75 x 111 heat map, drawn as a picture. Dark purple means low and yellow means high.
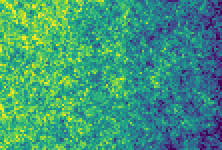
No row or column stands out. The field climbs toward the left. The top left is the ninth with the highest average. There are no regular stripes.
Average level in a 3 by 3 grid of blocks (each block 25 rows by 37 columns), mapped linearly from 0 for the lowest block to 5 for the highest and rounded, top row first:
5 3 0 | 4 3 1 | 4 3 0
